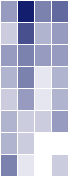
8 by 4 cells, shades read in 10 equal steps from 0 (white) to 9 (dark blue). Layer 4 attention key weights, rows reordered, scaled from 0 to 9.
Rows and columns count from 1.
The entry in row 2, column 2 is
7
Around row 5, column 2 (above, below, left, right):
5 2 2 1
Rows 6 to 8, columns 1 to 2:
3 2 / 3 2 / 5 1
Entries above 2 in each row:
4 3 4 3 2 2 1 1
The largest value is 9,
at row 1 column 2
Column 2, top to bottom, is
9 7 5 5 4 2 2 1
